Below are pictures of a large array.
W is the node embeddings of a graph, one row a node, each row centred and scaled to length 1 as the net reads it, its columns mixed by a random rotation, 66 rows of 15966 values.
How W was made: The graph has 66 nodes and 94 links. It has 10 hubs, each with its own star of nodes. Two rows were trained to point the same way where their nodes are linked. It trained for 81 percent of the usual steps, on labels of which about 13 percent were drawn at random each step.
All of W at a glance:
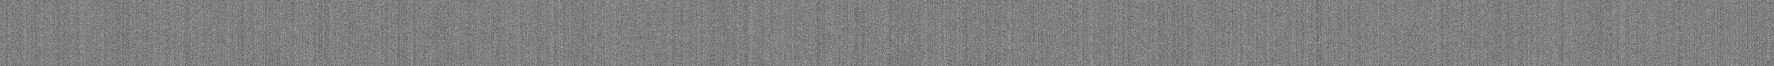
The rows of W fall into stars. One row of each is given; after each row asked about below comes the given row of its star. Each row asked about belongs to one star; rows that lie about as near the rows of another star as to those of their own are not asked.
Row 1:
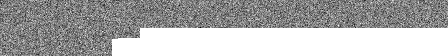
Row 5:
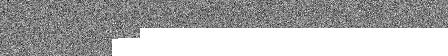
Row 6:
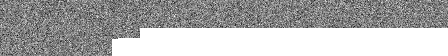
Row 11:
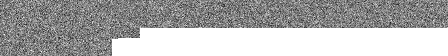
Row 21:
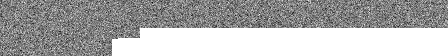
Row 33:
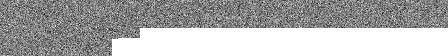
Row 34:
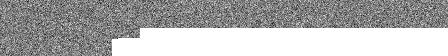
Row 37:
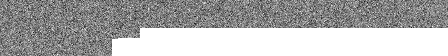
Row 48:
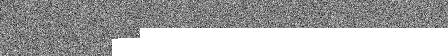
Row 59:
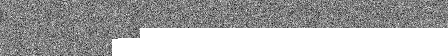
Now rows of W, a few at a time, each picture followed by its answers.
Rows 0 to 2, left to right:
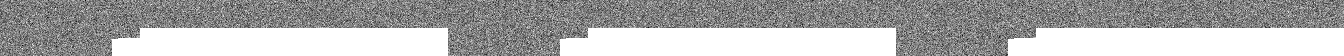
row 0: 5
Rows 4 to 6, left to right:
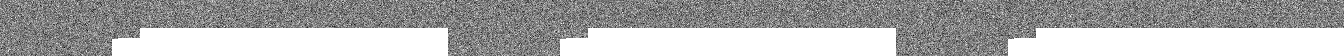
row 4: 34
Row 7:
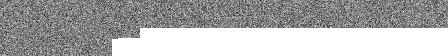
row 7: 33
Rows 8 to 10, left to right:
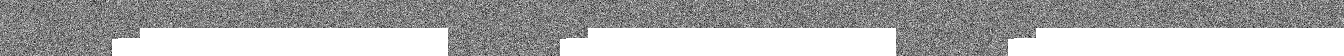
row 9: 21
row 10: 5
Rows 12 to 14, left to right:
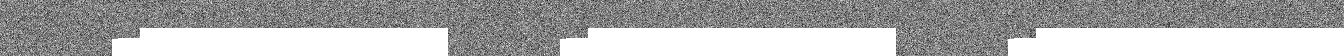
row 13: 48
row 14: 6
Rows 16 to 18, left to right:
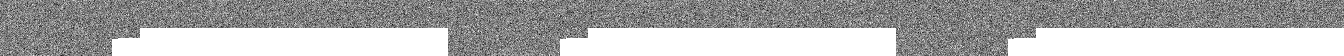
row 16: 59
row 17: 6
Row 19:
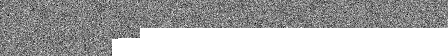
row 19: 11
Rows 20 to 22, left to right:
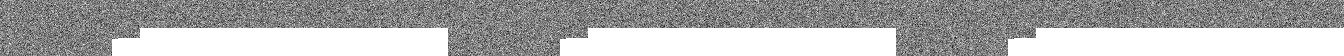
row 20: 5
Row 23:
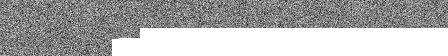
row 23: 33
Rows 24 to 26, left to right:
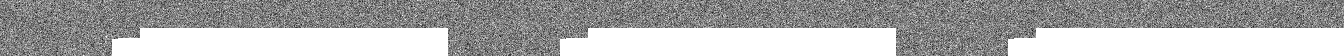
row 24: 37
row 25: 48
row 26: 21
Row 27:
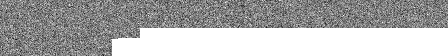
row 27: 21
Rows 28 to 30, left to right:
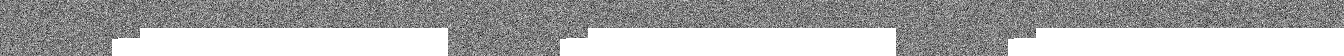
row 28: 6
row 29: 21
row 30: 33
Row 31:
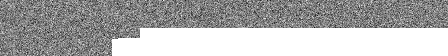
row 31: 5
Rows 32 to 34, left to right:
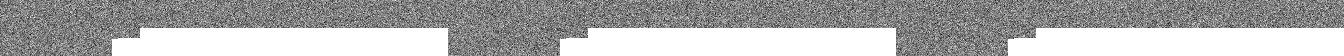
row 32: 48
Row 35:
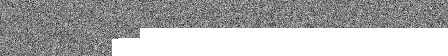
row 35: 34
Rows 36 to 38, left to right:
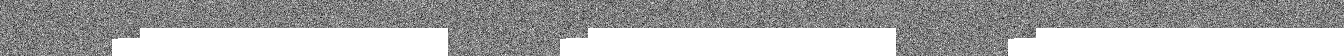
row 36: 48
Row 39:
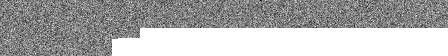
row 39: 37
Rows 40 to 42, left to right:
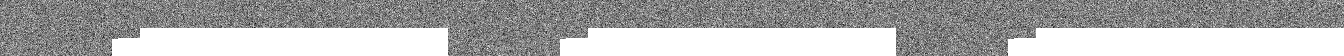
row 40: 11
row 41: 37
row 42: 34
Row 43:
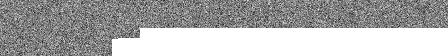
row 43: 21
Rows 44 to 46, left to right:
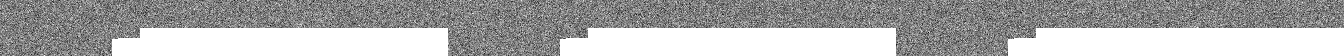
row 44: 21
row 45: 59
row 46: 6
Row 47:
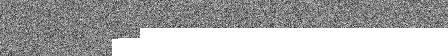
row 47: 34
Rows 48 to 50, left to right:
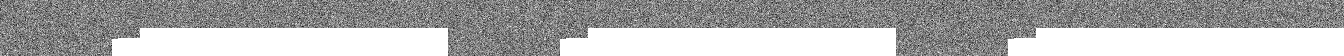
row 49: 11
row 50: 1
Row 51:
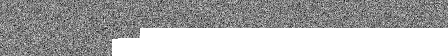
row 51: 1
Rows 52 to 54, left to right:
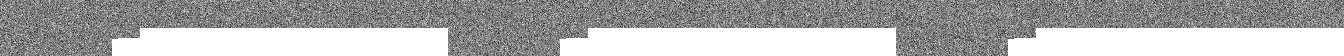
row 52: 6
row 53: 1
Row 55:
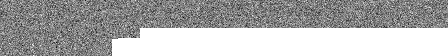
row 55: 5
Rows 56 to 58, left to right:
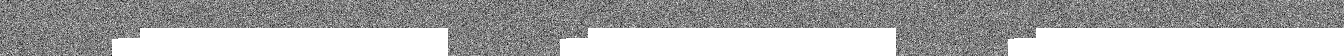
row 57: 1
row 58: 1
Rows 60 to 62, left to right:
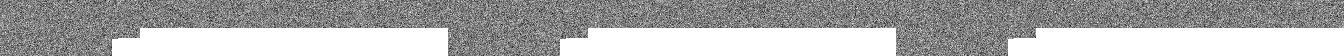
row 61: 34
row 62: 59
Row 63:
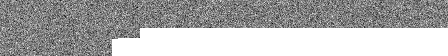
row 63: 59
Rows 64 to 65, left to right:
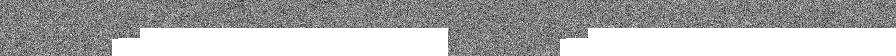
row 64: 11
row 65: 1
